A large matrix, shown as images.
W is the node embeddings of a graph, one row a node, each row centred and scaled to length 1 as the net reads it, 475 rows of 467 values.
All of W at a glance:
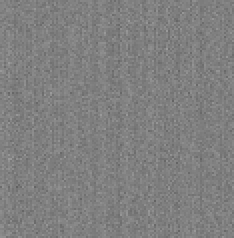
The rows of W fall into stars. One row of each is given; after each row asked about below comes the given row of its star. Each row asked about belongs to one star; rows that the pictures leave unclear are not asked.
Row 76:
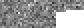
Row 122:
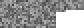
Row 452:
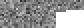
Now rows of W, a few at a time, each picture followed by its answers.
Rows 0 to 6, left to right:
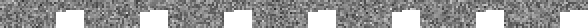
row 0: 122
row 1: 76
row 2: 122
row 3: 452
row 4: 452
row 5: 122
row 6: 76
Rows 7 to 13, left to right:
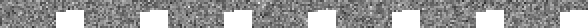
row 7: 122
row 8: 76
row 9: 76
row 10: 452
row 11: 122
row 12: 76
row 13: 76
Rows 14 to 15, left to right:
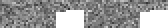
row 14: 122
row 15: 122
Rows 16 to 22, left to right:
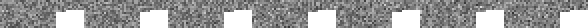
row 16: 122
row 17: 452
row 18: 452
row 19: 122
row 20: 452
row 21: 452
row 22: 122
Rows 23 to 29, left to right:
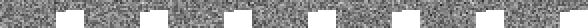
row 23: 122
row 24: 76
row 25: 122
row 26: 76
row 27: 122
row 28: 452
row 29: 452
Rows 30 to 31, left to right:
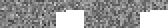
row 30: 76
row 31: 452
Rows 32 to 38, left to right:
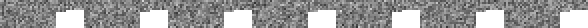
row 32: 452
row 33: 76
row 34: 122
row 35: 76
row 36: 122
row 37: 122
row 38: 76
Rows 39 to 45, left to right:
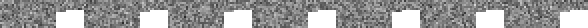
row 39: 122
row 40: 76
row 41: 122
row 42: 76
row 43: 122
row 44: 76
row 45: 76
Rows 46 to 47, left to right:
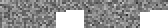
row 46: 122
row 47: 76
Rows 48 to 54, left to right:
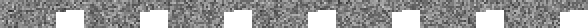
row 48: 452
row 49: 122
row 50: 122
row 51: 122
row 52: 76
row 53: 76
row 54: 76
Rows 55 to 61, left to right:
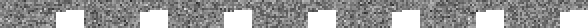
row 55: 452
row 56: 122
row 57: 452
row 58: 452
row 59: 452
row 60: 452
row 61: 122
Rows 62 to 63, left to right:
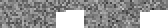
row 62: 122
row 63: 122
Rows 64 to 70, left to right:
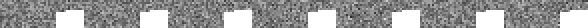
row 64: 122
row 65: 122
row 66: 452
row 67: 452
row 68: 452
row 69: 122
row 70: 122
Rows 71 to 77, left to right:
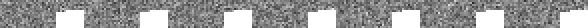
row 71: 122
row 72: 452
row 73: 452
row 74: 452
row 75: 76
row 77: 452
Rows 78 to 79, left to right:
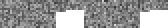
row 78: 452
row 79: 122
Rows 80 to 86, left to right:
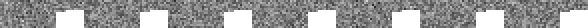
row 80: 452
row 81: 76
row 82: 76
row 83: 122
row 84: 122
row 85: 76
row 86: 122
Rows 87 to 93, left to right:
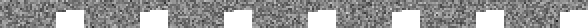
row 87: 122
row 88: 122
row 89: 122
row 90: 452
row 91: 452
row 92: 122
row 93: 122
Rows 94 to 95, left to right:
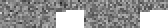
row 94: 452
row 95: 122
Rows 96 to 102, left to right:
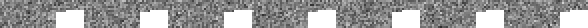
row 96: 452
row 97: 122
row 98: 452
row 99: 452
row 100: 452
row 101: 122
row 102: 76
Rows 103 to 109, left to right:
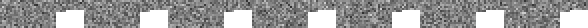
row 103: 122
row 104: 122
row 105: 122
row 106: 122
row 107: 452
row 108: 122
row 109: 122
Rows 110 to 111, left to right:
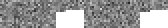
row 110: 452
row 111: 452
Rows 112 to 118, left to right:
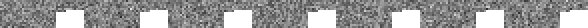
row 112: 76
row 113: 76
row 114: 76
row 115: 452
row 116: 76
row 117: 452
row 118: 122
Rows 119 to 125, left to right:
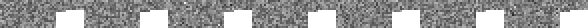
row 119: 452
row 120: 452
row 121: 76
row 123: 122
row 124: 122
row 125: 452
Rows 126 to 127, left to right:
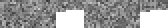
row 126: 122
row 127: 122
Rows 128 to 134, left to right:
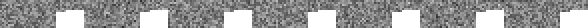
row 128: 122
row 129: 452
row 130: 122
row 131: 76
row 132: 122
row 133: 122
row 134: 122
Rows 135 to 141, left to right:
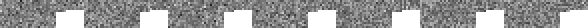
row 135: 452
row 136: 76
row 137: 452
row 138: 76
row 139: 122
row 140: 452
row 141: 452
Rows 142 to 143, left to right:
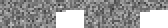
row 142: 452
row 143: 452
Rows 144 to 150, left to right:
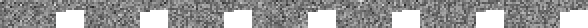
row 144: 76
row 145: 452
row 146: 452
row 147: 452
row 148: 76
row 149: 452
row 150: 122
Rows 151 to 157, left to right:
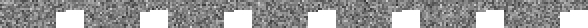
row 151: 122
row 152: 122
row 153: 122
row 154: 452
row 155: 452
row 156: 76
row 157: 76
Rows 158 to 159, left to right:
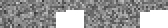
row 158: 76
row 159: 122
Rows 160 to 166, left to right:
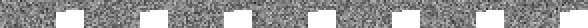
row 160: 122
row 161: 452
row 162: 452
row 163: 76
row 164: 76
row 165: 122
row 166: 452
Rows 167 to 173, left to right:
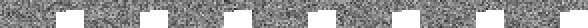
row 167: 452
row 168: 76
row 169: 452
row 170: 76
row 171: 452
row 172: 122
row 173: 76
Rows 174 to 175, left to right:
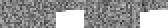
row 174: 452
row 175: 452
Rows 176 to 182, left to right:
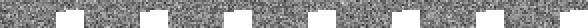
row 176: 76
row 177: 122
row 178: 452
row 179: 76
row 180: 452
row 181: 76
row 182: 76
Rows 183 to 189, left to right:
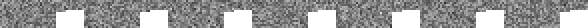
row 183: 122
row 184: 76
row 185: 76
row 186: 76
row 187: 76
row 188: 76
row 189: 452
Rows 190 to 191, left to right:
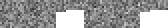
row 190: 76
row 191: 76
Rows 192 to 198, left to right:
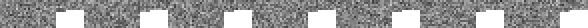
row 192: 452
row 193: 122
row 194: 122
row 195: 122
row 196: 76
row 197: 76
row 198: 452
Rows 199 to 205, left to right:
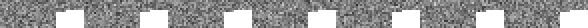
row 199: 452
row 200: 76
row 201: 452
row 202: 76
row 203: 452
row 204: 122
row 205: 76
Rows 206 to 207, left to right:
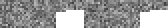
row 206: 76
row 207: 122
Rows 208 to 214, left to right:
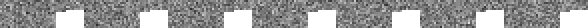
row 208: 452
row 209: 76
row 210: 452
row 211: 452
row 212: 122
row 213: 122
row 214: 122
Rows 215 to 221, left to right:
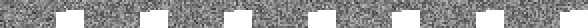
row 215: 76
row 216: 452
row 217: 122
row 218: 122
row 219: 76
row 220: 76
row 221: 452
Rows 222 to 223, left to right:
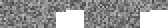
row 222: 76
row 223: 122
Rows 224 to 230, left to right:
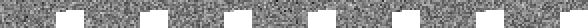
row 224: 122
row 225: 122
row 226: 452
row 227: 452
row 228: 122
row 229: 452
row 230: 122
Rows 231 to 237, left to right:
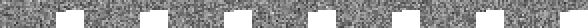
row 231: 122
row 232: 76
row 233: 452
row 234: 122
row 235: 76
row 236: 76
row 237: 452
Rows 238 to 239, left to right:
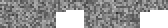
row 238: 122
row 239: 76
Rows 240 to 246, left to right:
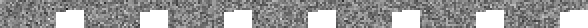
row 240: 452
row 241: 76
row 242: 76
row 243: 76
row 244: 76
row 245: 122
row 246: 452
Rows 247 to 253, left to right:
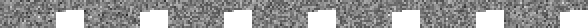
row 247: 452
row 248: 76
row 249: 452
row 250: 452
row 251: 452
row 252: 122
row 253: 76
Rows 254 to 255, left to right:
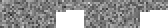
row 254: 122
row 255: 122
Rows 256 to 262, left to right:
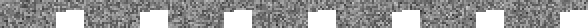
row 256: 452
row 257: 452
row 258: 122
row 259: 122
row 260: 76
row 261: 76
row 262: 452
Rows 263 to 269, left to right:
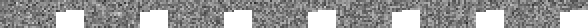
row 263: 76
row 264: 122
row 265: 76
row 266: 76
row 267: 452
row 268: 452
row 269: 452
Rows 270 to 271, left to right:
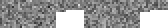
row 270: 122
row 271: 76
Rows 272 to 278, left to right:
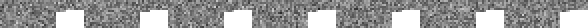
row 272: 76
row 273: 122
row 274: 122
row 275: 452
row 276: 452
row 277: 76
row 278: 452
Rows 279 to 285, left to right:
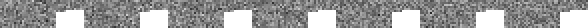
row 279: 452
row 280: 452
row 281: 452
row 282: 76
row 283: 76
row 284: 76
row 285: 122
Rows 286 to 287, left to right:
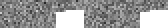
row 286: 452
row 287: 452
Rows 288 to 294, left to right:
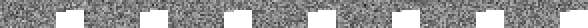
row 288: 452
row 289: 76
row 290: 76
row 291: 76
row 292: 122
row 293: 76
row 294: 452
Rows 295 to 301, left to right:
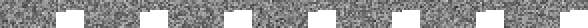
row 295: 76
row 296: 76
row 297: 122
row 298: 122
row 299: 452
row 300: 76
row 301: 76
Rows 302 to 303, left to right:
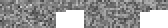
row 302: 76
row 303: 122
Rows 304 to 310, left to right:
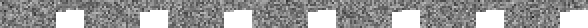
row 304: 76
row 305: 76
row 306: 452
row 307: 452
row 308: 452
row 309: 122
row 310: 452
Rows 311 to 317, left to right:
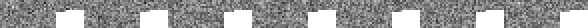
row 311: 452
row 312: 452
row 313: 76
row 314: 452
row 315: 452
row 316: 122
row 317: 122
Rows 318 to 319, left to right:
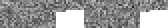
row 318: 122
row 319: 122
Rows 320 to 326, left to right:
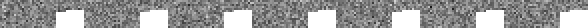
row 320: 122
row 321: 452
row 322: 452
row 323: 122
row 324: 76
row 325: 76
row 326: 122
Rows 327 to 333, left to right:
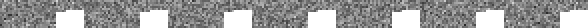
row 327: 122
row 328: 76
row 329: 452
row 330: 122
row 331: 122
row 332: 76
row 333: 122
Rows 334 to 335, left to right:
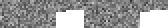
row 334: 452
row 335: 122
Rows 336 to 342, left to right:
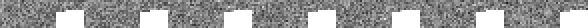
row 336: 122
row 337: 122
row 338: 452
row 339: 452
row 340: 452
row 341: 76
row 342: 76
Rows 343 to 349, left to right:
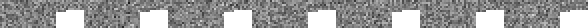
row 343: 122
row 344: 452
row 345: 76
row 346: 76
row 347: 76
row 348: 122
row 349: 76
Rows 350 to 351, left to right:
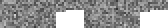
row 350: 122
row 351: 76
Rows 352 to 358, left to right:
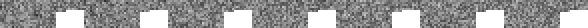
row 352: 76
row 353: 122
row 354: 452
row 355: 452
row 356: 76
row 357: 122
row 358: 452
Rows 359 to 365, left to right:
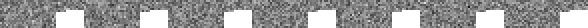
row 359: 76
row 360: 122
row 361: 76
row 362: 122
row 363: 76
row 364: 122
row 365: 122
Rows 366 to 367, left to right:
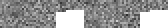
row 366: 452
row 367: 76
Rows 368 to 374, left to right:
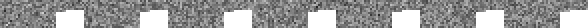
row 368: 76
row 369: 452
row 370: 452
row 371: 122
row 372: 76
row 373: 76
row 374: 76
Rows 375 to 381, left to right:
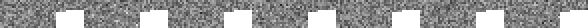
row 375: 76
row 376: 76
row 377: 76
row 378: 122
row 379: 76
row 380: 452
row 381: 76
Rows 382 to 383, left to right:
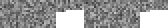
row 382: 122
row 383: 76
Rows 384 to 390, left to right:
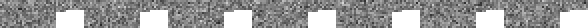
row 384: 122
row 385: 122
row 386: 76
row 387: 122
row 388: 452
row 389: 452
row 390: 122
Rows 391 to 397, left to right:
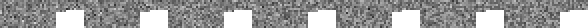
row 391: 452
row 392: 122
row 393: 76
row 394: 76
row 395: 76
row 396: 76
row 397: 122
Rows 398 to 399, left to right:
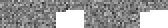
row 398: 122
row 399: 452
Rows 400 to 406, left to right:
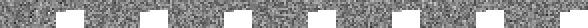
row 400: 452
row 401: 452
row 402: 122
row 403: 452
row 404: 122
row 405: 122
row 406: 76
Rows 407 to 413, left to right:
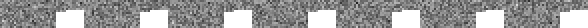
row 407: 122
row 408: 452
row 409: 122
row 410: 122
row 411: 76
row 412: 452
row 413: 452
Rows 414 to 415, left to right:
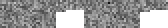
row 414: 122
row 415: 76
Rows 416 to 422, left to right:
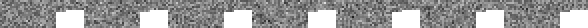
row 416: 76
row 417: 76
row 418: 122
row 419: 122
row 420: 452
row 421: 122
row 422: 122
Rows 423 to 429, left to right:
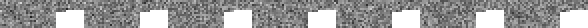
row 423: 452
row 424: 452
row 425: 452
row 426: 122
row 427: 122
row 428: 452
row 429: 452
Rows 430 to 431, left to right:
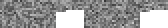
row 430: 122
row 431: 122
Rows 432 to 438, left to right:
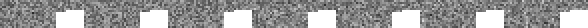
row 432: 76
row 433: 122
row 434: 452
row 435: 76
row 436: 76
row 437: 122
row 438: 122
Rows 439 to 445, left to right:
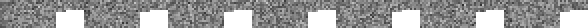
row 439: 76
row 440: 76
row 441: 76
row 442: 122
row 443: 76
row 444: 452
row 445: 76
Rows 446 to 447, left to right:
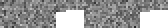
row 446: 76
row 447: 76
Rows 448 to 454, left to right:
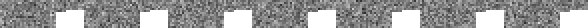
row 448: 452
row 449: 122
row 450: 122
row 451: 452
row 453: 452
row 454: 452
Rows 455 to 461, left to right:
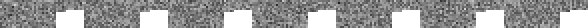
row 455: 122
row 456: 76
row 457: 122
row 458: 452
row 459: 76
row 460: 452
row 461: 122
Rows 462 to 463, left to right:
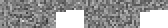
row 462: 452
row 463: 452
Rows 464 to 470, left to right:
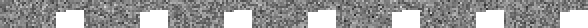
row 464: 76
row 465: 76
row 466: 122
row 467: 452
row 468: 76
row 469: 452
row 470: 122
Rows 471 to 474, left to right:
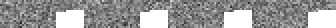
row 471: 452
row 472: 122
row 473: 122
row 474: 76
